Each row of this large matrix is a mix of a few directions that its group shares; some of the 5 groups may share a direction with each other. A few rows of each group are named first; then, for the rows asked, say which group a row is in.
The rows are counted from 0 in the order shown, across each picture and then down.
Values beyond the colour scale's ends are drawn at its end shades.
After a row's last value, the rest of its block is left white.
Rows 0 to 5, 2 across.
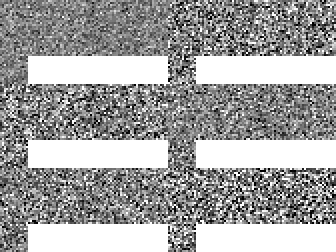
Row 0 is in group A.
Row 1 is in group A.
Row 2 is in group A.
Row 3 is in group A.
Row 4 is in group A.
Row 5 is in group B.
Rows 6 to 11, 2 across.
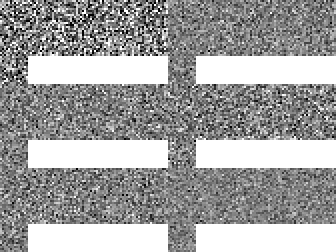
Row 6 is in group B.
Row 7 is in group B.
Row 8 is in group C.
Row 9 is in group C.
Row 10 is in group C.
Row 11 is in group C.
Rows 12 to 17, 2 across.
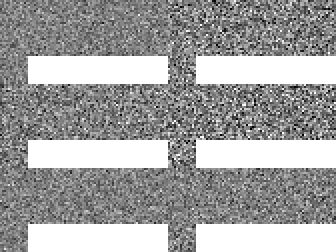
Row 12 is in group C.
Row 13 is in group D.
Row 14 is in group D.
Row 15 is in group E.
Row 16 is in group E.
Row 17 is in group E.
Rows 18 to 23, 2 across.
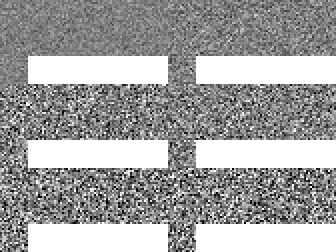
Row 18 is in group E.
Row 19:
E
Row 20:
C
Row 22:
D
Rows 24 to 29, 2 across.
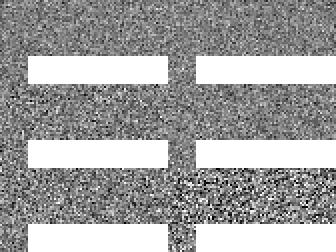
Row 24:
D
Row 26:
A
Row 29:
A
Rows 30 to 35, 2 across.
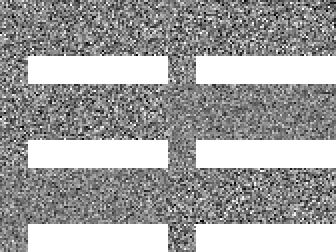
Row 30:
E
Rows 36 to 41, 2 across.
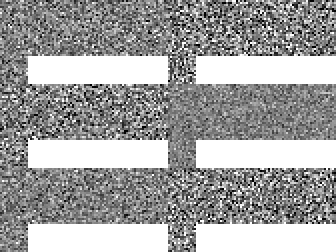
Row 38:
E
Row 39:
D
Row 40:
E
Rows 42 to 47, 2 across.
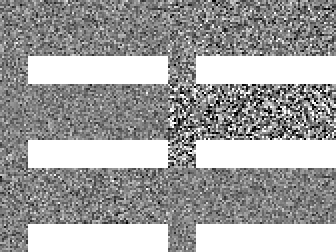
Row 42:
D
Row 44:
E
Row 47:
D
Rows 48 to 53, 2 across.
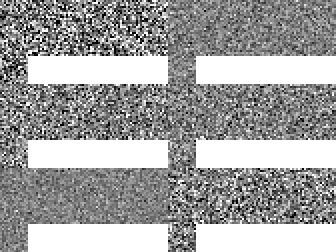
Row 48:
A
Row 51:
C
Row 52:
D
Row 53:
A
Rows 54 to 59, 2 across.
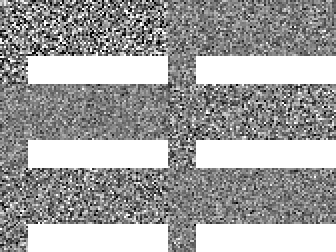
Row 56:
A
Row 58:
E
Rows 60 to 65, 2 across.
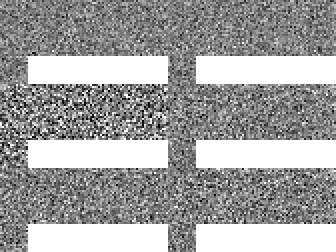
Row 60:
A
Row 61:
C
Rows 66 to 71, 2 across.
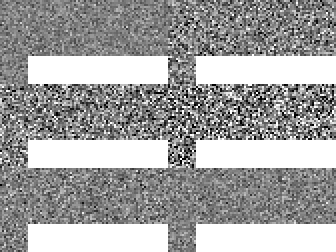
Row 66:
C
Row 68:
D
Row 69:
C
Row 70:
A
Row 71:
C
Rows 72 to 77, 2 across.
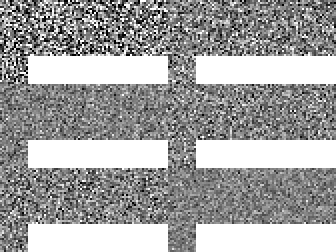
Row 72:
D
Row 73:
A
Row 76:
C
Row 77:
E
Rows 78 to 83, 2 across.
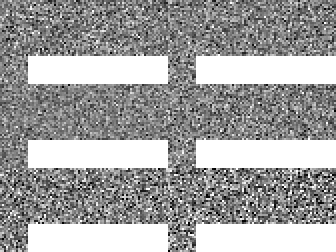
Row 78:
A
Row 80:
D
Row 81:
A
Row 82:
C
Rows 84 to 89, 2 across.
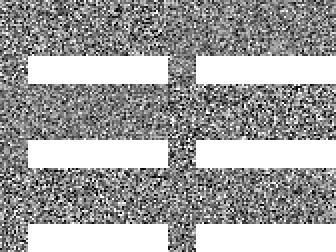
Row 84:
C
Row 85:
B
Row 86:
B
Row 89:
A
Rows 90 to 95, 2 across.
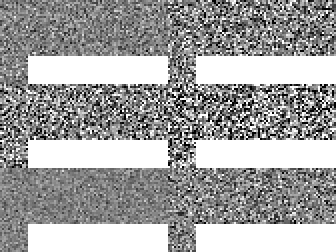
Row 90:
C
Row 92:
B
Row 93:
A
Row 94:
D
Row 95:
C
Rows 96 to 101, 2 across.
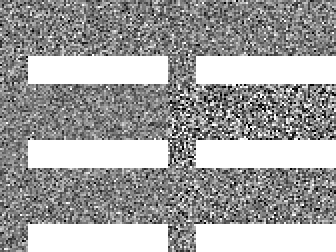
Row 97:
D
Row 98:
E
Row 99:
D
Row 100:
E
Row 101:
B
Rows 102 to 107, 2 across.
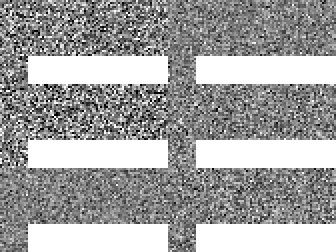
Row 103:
A
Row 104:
D
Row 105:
C
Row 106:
B
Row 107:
B
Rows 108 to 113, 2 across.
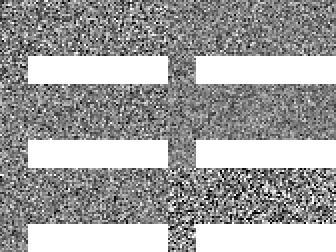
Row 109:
E
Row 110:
D
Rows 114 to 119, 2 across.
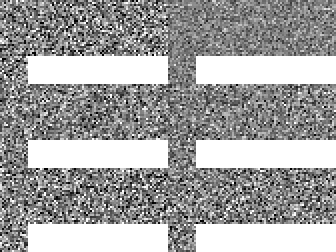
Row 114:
E
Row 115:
D
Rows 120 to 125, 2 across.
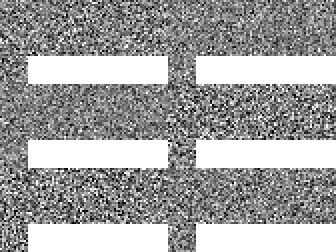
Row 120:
B
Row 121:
B
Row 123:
B
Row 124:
D
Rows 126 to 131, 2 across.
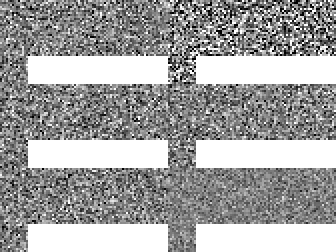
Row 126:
A
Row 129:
D
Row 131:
C
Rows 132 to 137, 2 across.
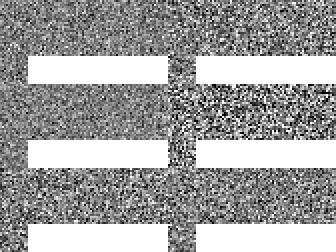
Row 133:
B
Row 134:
B
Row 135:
D
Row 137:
B
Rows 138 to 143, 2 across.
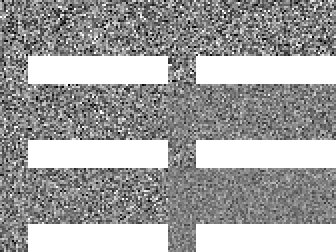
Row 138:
A
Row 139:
E
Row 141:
E
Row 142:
C
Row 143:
A
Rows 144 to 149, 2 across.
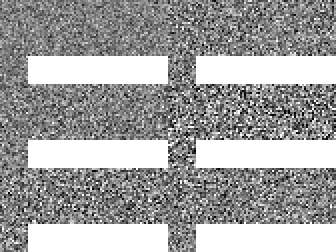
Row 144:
A
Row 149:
A
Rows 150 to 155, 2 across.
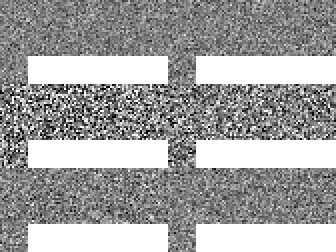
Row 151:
E
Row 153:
E
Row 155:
D
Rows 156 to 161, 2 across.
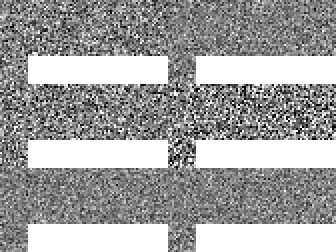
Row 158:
D
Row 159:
E
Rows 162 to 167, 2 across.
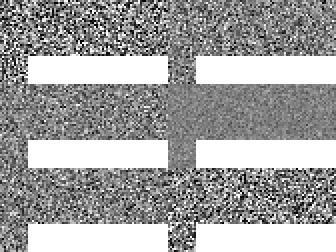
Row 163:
A
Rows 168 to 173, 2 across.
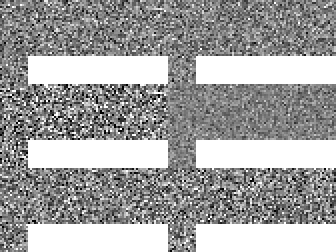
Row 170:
D
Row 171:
D
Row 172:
B
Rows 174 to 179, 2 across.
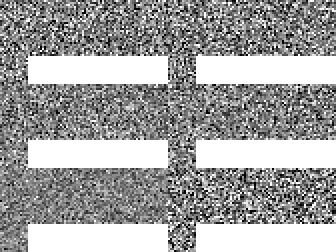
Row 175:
D
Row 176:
A
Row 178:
E
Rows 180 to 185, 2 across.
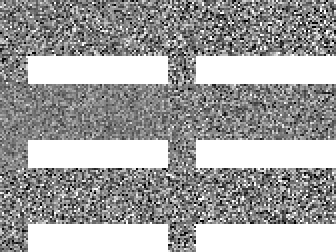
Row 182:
B
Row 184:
C
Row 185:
C
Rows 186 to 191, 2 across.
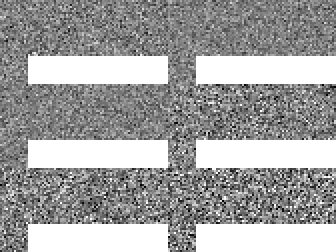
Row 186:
A
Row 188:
E
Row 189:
A
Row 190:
A
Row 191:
D
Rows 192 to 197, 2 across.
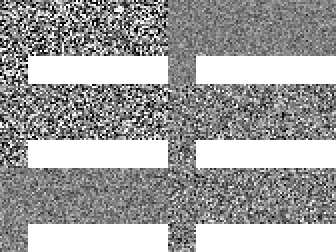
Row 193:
C
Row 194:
B
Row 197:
B
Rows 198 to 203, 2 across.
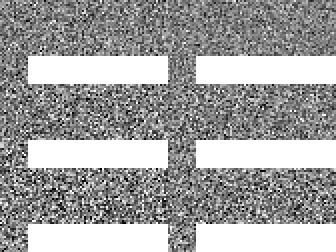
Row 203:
C
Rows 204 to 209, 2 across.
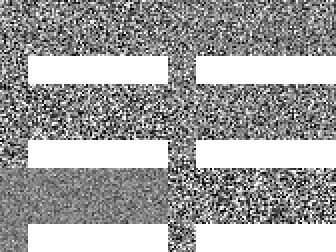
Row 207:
B
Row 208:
C
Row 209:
B
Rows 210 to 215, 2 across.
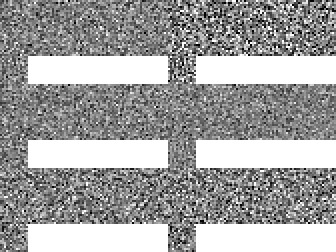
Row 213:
D
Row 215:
C
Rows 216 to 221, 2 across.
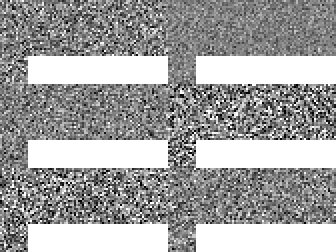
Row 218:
C
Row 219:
E
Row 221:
E
